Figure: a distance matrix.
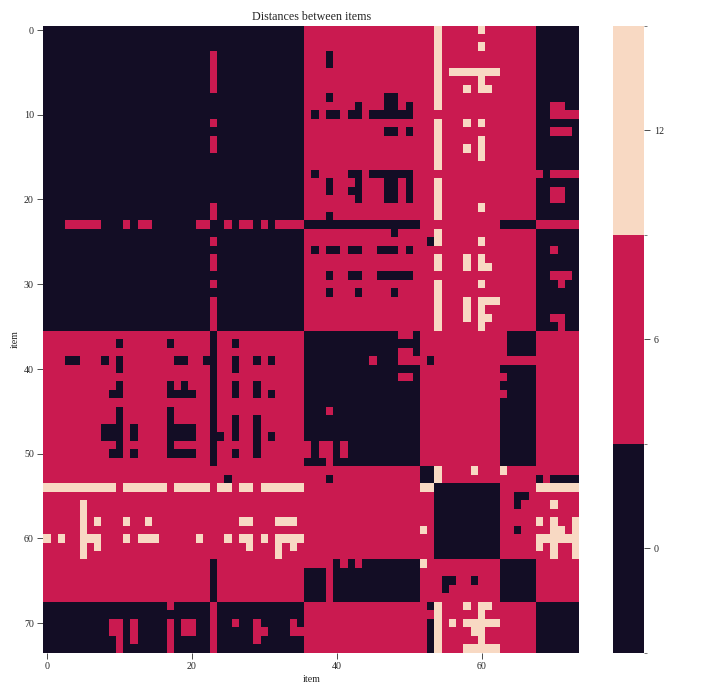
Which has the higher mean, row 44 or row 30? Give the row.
44
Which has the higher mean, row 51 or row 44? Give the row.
51
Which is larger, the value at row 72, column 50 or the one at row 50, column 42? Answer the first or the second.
the first
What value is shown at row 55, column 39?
6
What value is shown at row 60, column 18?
6
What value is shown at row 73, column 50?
6
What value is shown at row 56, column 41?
6
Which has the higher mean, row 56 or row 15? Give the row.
56
